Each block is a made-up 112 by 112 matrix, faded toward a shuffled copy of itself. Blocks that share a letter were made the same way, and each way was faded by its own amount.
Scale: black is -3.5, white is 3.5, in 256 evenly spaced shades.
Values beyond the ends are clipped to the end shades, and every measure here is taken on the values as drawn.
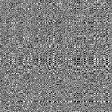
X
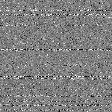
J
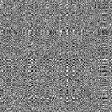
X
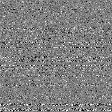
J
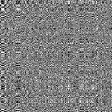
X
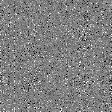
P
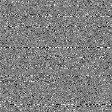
J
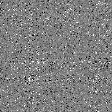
P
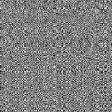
X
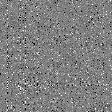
P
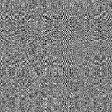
X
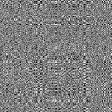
X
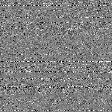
J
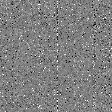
P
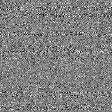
J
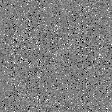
P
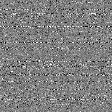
J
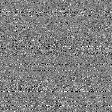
J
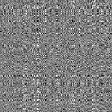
X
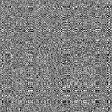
X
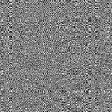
X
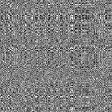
X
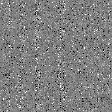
P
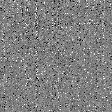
P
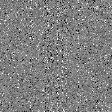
P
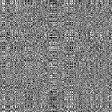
X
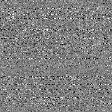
J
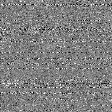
J
